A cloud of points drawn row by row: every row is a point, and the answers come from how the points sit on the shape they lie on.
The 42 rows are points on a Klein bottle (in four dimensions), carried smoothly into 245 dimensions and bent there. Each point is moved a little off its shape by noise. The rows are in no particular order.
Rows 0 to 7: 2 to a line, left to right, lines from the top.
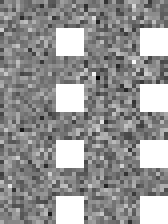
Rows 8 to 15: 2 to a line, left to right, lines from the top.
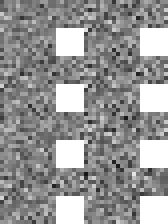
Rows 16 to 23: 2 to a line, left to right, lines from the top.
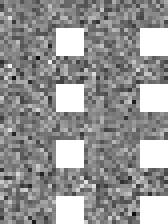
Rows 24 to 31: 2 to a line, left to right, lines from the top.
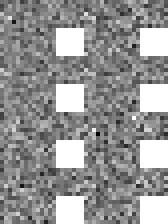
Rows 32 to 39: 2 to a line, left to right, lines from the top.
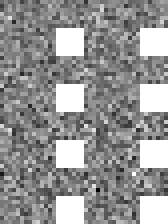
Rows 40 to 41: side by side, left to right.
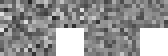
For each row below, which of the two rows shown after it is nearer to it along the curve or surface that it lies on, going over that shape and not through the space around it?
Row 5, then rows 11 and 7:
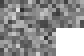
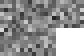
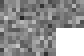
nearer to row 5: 7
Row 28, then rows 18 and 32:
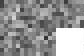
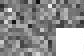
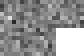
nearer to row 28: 32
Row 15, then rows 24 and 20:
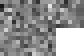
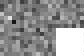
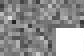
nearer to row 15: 24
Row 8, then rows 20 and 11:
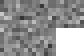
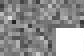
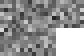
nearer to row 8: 11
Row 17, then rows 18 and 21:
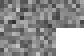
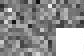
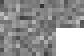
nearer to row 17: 21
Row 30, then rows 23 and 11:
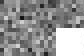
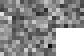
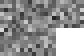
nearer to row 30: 11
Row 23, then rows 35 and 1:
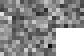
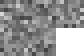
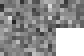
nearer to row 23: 35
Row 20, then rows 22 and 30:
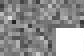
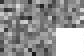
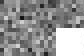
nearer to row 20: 30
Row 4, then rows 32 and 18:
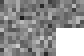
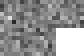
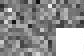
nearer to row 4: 32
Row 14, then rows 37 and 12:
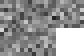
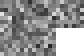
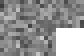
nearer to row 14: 37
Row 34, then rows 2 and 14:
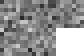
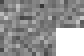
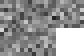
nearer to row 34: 14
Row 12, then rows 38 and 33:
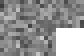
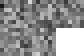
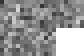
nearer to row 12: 33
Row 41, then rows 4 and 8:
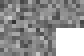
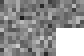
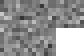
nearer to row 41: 4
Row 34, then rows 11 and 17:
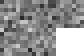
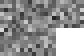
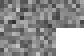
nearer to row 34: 11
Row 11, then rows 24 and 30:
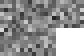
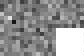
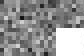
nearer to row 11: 30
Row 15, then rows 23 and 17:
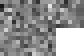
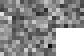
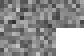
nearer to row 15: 17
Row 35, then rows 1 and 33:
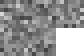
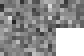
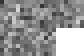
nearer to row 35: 33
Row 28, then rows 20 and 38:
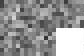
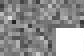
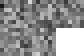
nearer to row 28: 20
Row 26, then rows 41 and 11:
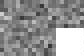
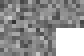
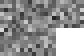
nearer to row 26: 11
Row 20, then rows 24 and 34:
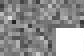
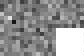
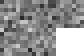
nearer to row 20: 24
